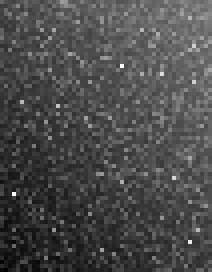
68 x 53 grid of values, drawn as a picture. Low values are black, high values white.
There are no regular stripes. There is an overall slope up to the top right. The ninth with the highest average is the top right. The ninth with the lowest average is the bottom left. Overall the values sit about 30% of the way up the scale. The texture is fine-grained noise. No row or column stands out.
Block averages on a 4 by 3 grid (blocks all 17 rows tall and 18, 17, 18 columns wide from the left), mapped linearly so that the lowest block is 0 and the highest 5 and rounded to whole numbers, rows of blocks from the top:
345 / 234 / 123 / 012
